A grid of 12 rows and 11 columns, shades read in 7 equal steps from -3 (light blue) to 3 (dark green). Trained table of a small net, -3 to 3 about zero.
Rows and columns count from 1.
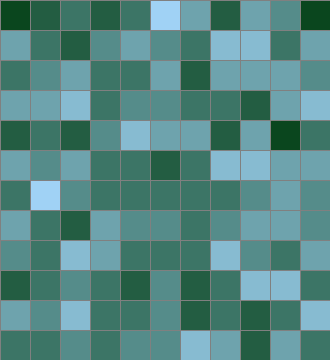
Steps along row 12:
same down up down same down up up down up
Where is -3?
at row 1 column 6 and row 7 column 2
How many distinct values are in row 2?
5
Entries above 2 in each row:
2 0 0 0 1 0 0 0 0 0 0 0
